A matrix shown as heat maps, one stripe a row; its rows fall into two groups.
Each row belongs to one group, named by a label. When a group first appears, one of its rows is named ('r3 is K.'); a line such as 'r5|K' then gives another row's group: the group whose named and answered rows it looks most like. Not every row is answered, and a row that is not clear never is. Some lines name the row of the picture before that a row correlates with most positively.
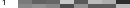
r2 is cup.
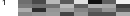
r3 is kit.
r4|cup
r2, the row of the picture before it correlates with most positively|1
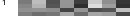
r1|kit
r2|kit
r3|cup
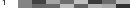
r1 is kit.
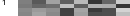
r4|cup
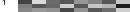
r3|cup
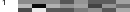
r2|kit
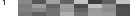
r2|kit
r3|kit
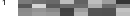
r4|cup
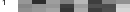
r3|cup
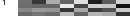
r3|cup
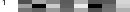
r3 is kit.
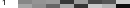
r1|cup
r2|kit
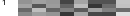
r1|cup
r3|kit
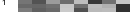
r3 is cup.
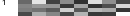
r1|kit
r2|cup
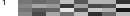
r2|cup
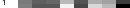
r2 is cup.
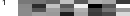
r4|cup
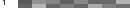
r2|kit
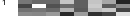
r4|cup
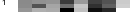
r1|cup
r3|cup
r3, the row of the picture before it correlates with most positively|4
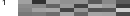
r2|kit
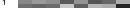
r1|cup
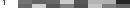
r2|kit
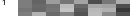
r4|kit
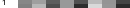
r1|kit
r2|kit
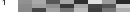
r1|kit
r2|cup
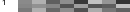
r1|kit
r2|cup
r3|kit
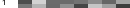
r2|kit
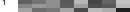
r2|cup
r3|kit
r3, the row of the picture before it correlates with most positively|2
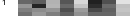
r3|cup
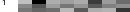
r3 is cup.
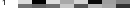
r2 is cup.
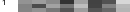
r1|cup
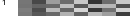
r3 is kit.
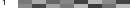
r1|kit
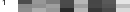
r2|cup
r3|cup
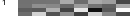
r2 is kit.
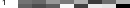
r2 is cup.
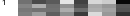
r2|kit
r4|kit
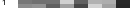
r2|kit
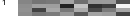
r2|cup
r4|kit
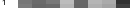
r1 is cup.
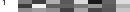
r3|cup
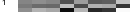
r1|cup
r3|cup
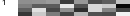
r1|cup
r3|kit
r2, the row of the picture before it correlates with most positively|2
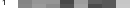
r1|cup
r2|cup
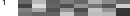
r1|kit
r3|kit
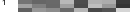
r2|kit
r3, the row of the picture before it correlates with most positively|2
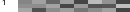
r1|kit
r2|cup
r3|kit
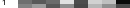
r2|kit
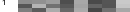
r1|cup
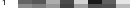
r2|cup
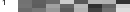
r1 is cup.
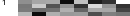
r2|kit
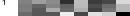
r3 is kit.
